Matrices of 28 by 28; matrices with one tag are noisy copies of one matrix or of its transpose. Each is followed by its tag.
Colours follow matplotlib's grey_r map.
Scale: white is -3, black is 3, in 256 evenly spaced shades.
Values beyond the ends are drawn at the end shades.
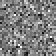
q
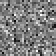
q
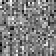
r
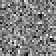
q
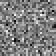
q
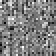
r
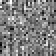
r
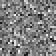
q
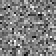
q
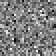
q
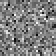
q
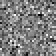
q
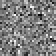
q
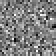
q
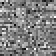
r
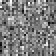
r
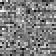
r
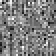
r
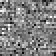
r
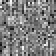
r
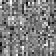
r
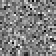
q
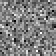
q
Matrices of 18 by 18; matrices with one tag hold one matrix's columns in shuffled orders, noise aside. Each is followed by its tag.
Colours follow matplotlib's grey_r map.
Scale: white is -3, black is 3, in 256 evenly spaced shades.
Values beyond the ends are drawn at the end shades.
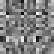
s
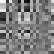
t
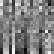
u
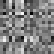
s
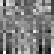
u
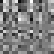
t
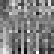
u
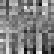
u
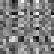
s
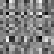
s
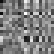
s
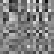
t
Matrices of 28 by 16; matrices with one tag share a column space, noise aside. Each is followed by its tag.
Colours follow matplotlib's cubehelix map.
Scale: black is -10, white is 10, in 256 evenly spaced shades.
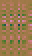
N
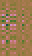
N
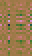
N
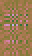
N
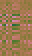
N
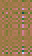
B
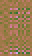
B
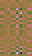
B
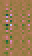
N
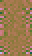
B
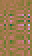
N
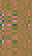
N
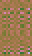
B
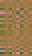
B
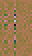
N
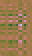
N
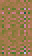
B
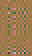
B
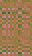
B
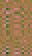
B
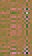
B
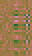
N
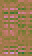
B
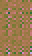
B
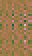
N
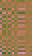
B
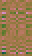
B
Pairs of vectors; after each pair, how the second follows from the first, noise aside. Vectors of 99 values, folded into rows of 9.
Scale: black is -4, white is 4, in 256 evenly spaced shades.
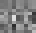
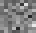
shuffled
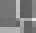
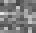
shuffled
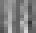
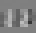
partly zeroed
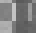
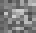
shuffled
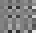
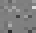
partly zeroed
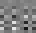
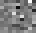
shuffled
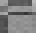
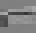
partly zeroed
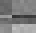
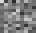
shuffled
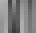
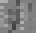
partly zeroed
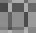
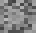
shuffled
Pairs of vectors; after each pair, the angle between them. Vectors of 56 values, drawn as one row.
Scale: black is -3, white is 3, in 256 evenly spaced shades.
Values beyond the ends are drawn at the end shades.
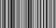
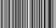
partly opposed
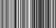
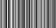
orthogonal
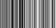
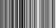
nearly parallel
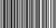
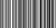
nearly opposite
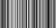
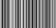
partly aligned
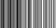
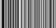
partly aligned
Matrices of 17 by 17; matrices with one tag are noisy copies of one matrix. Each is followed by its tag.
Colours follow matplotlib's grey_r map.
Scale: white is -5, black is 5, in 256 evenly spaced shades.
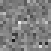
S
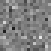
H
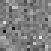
H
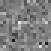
S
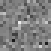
S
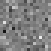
H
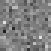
H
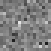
S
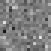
H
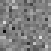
H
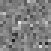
S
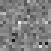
S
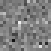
S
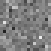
H
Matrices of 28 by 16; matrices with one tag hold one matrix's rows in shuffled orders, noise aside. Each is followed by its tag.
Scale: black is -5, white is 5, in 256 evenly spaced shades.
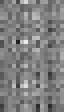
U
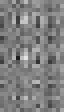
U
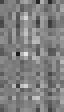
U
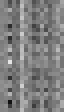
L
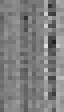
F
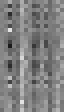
L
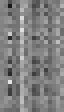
L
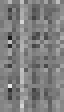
L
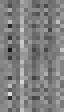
L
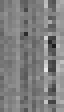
F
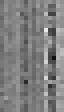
F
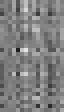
U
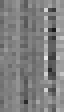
F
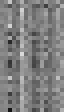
L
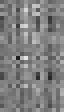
U
